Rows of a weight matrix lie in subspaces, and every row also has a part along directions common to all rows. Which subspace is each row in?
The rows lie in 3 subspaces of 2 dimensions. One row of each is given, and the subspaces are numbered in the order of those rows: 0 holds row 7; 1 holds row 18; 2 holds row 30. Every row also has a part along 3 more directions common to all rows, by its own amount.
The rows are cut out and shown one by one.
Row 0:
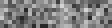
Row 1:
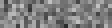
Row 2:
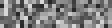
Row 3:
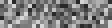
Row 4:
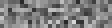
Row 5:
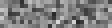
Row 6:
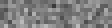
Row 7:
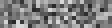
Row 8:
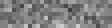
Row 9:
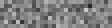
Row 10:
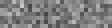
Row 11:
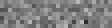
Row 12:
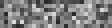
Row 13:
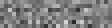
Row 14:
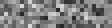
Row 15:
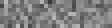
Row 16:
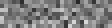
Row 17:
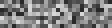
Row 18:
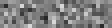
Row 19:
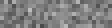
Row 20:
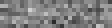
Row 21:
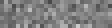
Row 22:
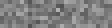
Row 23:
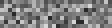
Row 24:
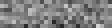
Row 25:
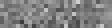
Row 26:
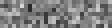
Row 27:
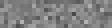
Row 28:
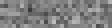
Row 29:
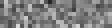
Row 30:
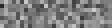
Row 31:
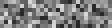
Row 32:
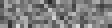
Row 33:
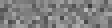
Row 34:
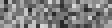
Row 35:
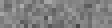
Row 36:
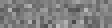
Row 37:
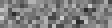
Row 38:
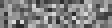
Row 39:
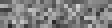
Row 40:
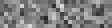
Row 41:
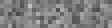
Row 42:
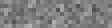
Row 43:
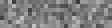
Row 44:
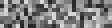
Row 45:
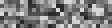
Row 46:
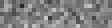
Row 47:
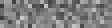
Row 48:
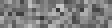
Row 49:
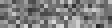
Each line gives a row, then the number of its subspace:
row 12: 0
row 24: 1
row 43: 2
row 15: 2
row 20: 1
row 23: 0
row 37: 0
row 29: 2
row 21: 2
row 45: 1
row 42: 1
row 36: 0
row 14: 1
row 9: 0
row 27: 0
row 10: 1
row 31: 1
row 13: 0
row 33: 0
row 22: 1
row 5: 0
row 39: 1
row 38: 0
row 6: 2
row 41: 1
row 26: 1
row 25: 0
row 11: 0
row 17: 1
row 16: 0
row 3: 2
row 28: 1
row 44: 2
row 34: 2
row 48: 1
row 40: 1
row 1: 2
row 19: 2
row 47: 2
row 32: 2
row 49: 1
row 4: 0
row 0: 2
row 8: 1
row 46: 0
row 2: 2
